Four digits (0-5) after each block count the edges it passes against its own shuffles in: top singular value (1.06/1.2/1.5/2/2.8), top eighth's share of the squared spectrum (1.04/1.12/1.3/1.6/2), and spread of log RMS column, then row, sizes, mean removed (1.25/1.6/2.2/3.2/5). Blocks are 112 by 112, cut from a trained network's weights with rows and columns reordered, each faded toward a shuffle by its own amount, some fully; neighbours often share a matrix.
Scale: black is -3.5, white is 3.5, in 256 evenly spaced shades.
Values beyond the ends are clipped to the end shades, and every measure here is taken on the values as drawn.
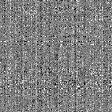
4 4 2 3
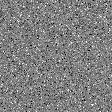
0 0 0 0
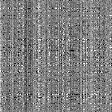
5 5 3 4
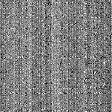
4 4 2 3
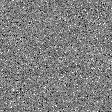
0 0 0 0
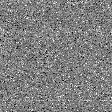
1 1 0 0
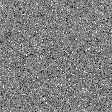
0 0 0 0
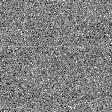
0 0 0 0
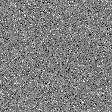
0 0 0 0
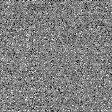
2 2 2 1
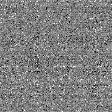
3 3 2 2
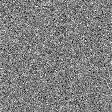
1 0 0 0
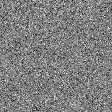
2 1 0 0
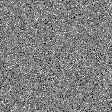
1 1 0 0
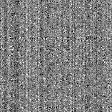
4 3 1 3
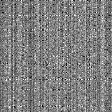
4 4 2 3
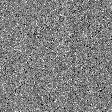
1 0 0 0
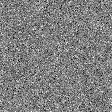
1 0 0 0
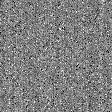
2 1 0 0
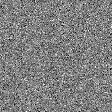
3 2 1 0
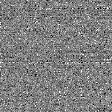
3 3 2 1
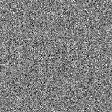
3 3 1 1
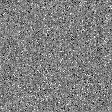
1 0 0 0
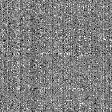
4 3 2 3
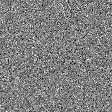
1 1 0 0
